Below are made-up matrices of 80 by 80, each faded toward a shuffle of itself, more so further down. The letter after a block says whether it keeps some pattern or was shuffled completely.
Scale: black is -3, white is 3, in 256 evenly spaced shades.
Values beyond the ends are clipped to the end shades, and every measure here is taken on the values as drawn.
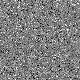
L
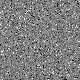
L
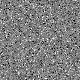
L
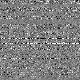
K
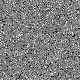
L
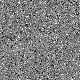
L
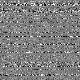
K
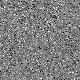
L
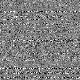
K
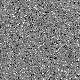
L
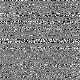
K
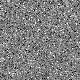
L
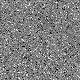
L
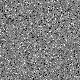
L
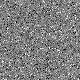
L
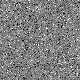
L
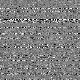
K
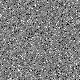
L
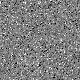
L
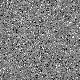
L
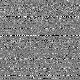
K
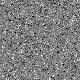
L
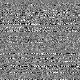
K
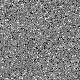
L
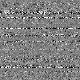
K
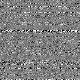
K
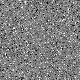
L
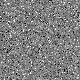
L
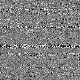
K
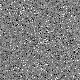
L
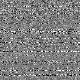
K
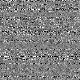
K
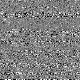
K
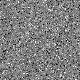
L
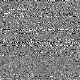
K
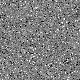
L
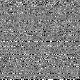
K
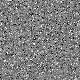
L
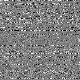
K
